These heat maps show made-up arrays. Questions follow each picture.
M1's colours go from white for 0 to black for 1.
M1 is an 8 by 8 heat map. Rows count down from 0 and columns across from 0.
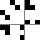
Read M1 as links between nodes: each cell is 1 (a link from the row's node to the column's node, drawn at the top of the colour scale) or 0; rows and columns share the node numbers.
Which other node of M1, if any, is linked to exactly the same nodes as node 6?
node 3
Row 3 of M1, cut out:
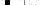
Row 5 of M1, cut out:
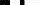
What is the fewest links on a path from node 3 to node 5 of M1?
2
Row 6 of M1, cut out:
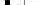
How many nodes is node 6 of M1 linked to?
1
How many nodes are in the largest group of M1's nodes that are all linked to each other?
2
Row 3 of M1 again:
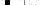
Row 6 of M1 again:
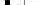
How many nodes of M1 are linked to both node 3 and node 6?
1
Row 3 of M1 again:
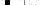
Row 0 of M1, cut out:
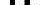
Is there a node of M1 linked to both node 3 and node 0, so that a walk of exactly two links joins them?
no
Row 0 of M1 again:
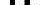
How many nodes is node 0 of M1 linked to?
2
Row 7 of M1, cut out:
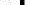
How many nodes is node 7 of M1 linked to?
1
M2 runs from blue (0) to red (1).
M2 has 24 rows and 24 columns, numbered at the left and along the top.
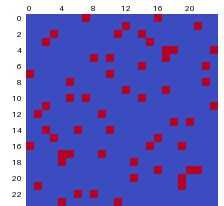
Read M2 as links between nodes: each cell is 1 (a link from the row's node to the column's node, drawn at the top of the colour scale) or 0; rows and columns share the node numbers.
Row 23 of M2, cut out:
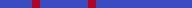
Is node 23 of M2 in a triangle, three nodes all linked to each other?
no
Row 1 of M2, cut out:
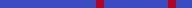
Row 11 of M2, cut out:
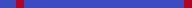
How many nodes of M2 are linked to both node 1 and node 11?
0
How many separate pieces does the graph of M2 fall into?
1
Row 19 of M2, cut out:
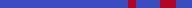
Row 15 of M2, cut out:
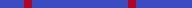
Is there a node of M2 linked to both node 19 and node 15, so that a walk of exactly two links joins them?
yes
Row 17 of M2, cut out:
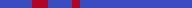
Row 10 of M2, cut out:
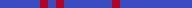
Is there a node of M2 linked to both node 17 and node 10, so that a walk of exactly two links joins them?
yes
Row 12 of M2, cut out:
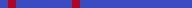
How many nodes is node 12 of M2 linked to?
2
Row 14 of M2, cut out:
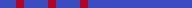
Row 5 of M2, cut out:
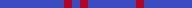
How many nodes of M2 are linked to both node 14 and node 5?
1
